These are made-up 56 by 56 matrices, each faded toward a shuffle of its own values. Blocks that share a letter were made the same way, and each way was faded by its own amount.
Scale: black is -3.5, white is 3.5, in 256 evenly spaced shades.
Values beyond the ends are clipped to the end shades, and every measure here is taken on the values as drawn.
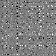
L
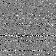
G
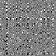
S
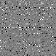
L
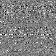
G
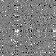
L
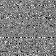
G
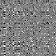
S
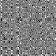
S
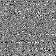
G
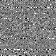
G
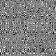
S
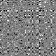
S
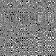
S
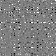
L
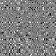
S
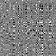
S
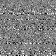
G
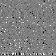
L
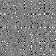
L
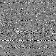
G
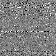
G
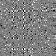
S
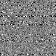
G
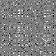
S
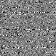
G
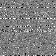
G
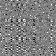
S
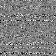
G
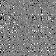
L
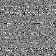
G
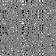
L
